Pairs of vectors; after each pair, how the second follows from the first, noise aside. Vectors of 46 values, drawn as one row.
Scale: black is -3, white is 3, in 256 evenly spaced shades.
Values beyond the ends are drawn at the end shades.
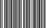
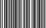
copied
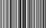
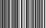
negated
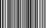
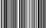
negated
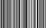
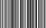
negated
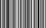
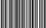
negated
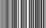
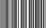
copied
